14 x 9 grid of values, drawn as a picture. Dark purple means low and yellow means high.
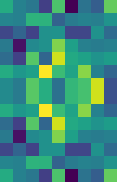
The top and bottom halves mirror each other. The ninth with the highest average is the centre. On average the colour sits 50% of the way up the scale.
